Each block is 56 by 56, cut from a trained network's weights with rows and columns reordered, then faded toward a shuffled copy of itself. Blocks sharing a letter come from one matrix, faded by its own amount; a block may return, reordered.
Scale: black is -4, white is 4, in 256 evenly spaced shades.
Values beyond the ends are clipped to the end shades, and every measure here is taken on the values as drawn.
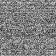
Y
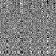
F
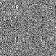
F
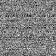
Y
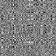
F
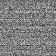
Y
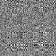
F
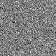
F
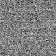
Y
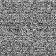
Y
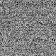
Y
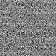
Y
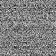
Y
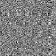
F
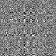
F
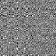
F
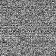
Y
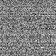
Y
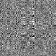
F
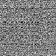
Y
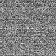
Y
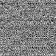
Y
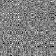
F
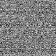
Y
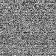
Y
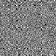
F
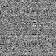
Y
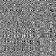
F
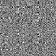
F
